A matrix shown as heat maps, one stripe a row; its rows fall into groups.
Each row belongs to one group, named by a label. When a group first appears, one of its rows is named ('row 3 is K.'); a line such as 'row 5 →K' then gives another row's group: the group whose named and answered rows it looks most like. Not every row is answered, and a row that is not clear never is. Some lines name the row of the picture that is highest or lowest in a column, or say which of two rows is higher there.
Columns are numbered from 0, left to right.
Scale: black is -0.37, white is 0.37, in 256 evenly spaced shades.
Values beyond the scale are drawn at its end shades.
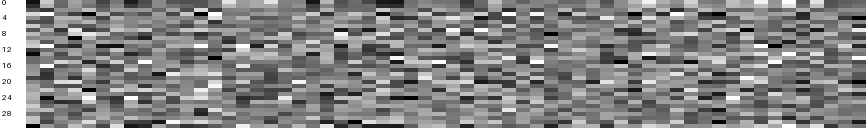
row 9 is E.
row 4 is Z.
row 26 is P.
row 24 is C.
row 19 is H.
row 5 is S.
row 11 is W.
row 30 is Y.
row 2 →S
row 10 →P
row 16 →W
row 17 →C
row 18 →Y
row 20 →Z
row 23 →Y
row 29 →P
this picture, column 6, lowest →11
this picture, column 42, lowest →15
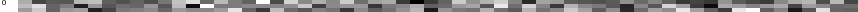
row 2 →W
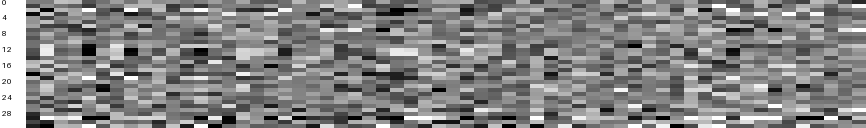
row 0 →Z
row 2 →C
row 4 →Y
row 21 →W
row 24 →C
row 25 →H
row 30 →H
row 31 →S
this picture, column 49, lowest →15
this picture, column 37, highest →22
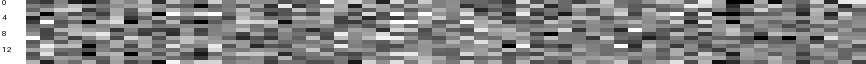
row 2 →Z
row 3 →Y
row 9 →P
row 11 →Z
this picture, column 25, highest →9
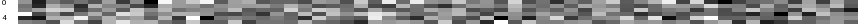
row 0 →Y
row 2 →Z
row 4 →S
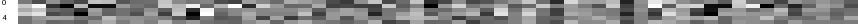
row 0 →H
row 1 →W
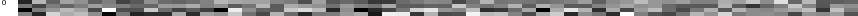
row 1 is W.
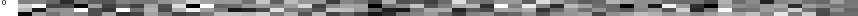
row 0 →W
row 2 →C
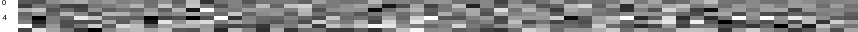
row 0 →S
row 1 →H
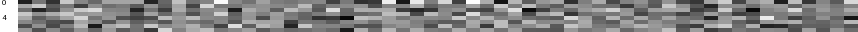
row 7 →Y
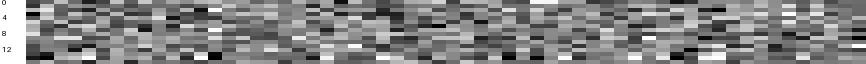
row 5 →E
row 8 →P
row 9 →Z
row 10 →H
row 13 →S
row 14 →S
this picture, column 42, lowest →4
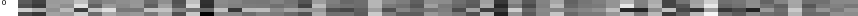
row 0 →S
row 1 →S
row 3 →S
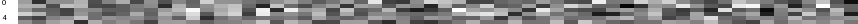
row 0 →Z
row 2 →W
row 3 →W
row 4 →S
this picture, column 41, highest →0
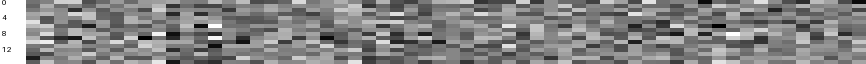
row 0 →Z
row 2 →E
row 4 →C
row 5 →P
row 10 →H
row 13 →S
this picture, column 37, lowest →14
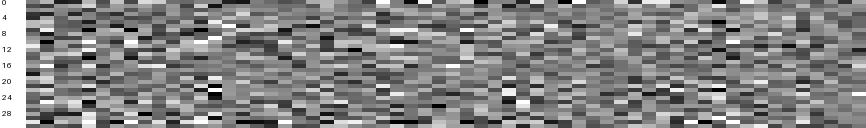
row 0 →H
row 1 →S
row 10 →C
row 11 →P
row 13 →Z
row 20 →W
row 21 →S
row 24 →S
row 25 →Z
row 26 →H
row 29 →S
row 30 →C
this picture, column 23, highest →30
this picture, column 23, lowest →12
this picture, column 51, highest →0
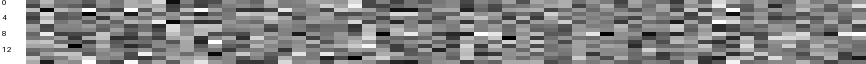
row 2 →C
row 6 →Y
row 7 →Y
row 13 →Z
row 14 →Y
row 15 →C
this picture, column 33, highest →8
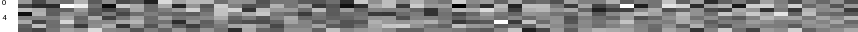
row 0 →Y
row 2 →W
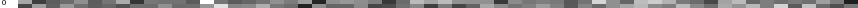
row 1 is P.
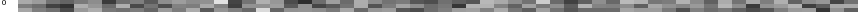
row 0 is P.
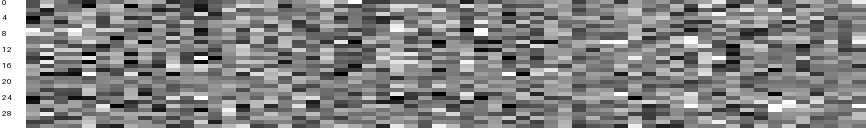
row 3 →S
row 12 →Z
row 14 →S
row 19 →H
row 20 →W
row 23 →W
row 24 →H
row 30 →S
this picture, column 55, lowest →11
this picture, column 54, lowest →5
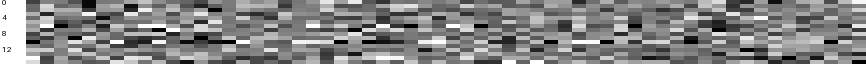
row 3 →C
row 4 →W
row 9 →E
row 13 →Y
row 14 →P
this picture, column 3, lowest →9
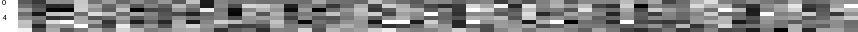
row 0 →S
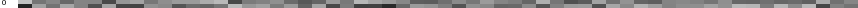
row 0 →P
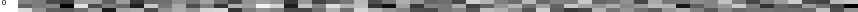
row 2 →P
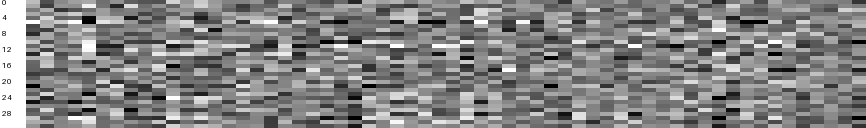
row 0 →Y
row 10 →Y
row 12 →C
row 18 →H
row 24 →Y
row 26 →Y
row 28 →H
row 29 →Y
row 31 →Y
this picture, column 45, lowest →11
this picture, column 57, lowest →21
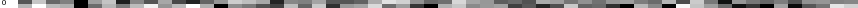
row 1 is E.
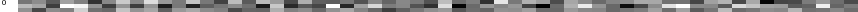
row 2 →C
